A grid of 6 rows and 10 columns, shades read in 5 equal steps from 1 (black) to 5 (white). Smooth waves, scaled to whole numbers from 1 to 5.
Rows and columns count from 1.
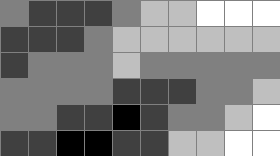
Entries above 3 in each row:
5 6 1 1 2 4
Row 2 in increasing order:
2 2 2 3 4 4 4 4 4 4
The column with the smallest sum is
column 3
